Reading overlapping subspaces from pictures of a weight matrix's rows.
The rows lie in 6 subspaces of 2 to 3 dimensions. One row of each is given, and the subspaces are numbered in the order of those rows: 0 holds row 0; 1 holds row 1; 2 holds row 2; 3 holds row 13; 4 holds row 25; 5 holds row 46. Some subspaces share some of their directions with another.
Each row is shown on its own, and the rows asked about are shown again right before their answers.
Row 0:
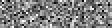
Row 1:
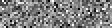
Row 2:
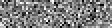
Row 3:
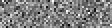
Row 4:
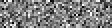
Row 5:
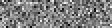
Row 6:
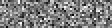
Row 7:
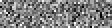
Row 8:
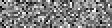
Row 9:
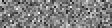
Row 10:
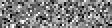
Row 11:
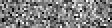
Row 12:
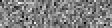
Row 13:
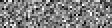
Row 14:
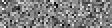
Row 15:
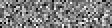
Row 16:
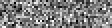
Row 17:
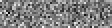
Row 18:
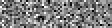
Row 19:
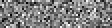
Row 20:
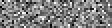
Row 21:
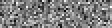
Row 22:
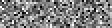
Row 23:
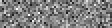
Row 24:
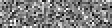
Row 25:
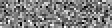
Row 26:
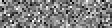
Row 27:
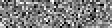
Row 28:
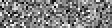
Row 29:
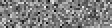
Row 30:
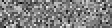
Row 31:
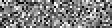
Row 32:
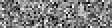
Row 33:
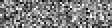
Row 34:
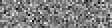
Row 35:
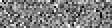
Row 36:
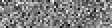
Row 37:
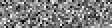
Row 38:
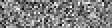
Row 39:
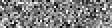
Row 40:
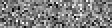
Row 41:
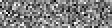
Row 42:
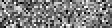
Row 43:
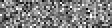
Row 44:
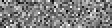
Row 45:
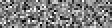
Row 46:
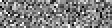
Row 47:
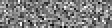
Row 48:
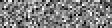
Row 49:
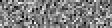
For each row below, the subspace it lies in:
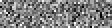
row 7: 5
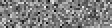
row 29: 0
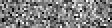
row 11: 1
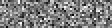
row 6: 4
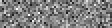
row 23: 2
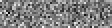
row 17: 5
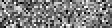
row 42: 4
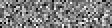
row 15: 4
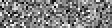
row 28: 5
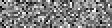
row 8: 0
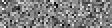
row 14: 1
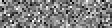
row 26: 2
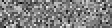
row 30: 4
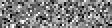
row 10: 0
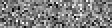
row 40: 1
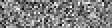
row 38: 1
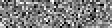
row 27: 2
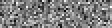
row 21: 1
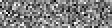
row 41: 5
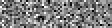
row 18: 0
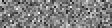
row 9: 2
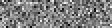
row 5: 5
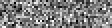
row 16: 4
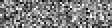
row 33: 5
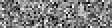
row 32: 1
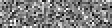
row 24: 1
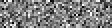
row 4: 3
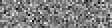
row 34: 2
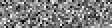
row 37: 0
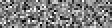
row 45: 0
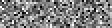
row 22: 0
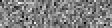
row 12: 3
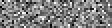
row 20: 0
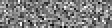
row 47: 4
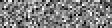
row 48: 3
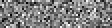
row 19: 1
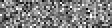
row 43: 5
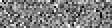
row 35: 5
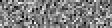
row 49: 3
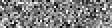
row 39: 4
